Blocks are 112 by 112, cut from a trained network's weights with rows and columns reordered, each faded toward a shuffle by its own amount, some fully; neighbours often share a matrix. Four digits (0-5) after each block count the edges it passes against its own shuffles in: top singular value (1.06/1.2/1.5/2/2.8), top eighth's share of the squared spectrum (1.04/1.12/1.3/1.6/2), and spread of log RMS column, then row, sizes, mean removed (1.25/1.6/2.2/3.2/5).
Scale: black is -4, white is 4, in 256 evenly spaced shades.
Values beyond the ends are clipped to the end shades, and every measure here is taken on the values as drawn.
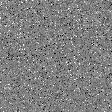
2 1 0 0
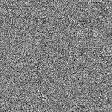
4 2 0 1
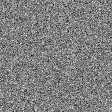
0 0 0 0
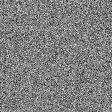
0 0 0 0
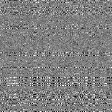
5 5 1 4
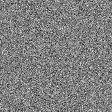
2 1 0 0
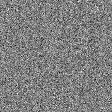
2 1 0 0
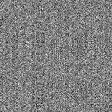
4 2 0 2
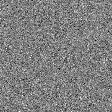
2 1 0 0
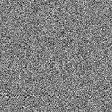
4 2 1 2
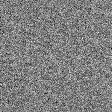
2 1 0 0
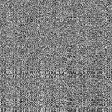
4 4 1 3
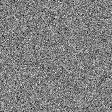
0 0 0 0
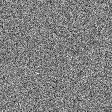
0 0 0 0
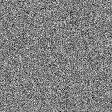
2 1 0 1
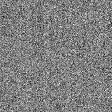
3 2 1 1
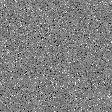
0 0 0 0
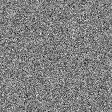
1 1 0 0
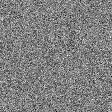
2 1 0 0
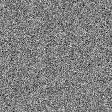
1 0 0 0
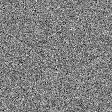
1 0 0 0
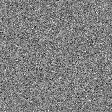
2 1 0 0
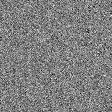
1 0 0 0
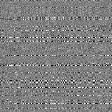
5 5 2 4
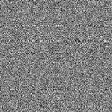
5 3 1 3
